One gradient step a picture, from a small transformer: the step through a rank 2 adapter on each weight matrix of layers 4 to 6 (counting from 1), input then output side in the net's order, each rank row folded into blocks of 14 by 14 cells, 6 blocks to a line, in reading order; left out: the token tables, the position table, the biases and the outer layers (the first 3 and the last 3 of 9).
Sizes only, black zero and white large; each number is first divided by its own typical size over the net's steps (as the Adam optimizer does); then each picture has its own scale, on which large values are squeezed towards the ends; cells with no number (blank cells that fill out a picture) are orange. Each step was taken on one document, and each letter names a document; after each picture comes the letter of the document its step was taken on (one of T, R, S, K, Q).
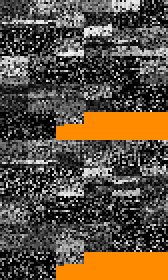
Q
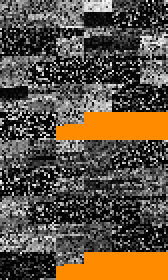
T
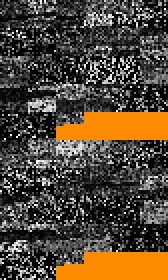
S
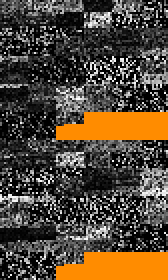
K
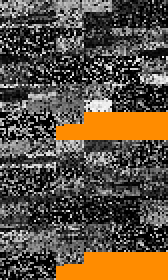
T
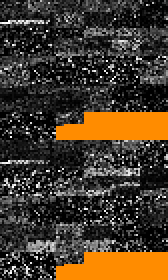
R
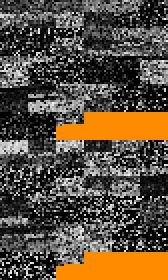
Q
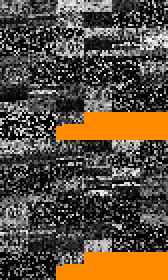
T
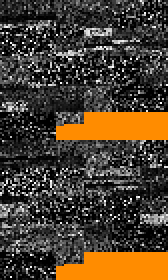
R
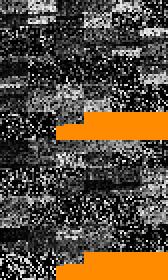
K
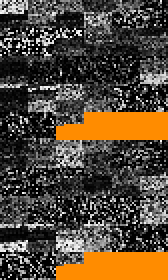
K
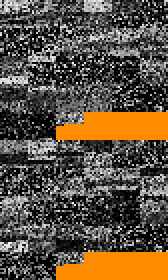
T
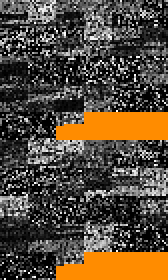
S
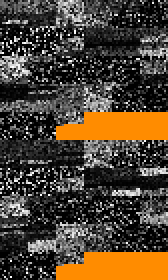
R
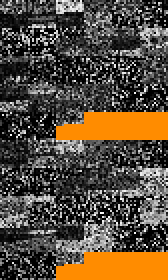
S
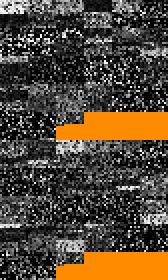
S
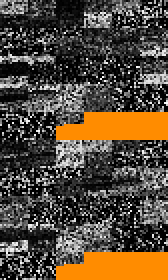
K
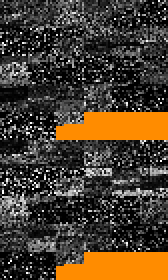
R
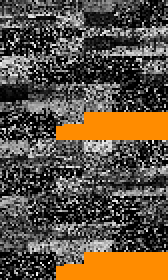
Q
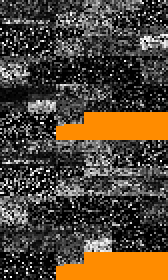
R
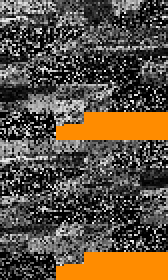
Q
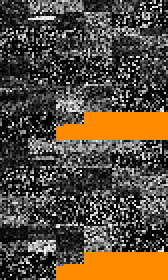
S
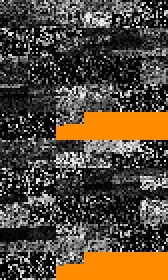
K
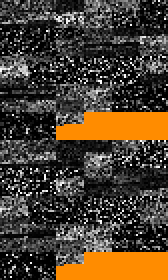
R
